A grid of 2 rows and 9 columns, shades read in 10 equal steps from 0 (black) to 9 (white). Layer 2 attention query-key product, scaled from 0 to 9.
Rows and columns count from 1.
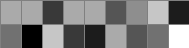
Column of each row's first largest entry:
8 9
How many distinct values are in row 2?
8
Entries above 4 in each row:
6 3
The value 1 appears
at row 1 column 9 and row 2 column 5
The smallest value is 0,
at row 2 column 2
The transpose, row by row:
6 4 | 6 0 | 2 7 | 6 2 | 6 1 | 3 6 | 5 3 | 7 4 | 1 9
